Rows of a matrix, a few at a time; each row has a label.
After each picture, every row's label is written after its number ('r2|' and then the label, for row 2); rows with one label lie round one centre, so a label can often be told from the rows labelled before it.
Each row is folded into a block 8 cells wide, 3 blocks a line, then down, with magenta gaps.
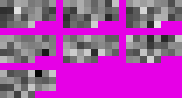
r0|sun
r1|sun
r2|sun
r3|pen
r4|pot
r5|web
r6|web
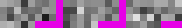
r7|pen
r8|sun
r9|pot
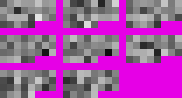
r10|pot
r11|web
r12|pot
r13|pen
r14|pen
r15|pot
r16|sun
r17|sun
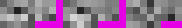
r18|pot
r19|pot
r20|pen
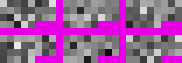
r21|web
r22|pot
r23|sun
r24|sun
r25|pen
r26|web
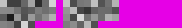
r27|web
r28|web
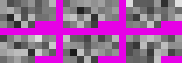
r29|web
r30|pot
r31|web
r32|pot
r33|web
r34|sun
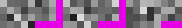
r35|web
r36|web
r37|sun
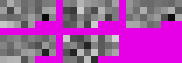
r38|pen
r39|sun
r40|pen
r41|pen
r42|web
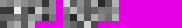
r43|sun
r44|web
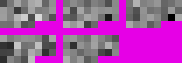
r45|pot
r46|pen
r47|pen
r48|sun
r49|pen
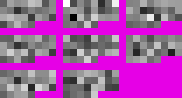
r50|pot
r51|web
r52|pot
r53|pot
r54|web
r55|pen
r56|pot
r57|sun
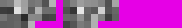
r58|sun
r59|sun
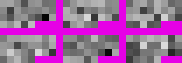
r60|pen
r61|pot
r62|pot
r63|pot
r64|pen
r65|sun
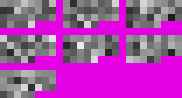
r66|sun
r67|web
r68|sun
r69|web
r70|sun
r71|pen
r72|pot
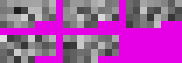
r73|pot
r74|pot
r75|sun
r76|web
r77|sun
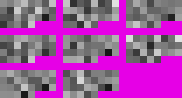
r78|sun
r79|web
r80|pen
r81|sun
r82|pen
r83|web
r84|pen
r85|pen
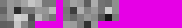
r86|pot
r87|pen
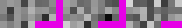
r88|pen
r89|pen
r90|web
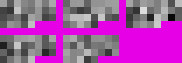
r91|sun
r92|pot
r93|sun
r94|sun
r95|pen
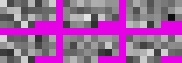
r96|web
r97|pot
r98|pen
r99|web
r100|pen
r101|pot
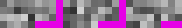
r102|pot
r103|sun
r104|pot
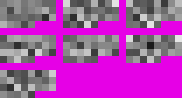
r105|pen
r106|web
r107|web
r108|pot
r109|pot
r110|web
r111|web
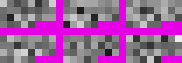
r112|web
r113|pot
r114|pot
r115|pot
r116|pen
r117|web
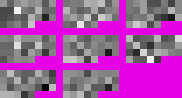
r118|sun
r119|pot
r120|pen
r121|sun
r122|pen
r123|web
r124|pen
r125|pen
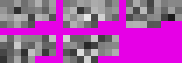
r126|pot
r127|pot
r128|pen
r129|sun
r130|web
